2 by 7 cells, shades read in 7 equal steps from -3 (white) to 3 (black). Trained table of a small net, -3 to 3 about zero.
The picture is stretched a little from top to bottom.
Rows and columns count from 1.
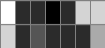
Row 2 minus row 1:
1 0 -1 -1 0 4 1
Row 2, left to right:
-2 2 1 2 2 2 -1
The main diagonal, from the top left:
-3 2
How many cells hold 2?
7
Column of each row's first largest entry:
4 2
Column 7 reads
-2 -1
